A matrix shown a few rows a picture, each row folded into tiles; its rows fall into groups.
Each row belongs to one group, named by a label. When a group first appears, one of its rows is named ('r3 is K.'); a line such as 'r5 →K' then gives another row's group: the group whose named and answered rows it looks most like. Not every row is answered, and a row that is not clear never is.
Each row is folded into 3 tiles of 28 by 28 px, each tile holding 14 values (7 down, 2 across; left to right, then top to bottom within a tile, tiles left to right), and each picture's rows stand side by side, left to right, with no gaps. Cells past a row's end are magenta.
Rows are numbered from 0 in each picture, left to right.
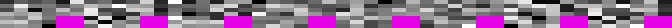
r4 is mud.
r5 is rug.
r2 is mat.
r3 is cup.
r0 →mud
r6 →rug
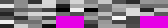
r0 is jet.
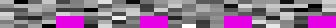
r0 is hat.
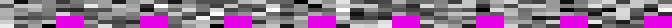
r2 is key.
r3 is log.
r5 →jet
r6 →hat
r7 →jet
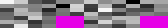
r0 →jet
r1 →log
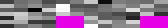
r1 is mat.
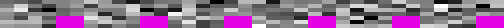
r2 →mud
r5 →log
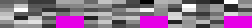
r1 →mud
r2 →log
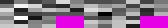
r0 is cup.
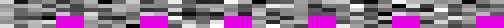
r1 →hat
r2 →mat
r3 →cup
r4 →log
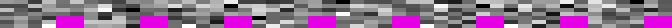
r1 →key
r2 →jet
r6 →log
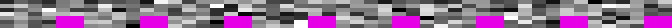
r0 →mud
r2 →log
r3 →mat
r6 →mud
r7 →cup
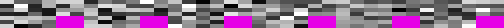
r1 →cup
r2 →log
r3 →key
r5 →mat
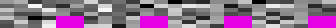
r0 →rug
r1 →log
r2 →cup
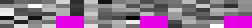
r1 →hat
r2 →rug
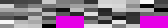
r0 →key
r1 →cup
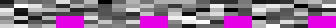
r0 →cup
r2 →rug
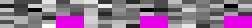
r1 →hat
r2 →log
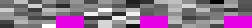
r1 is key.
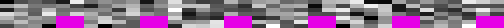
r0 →mud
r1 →rug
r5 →mat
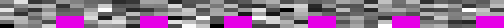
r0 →rug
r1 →key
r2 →key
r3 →rug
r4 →mat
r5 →mud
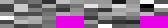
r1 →jet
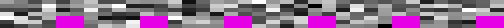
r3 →log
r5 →mud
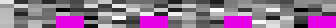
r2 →mud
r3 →key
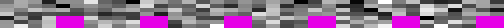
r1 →mat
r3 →mud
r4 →mat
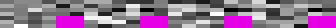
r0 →cup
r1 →rug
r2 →key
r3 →hat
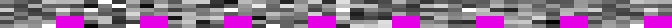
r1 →rug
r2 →mud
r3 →jet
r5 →mud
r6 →mud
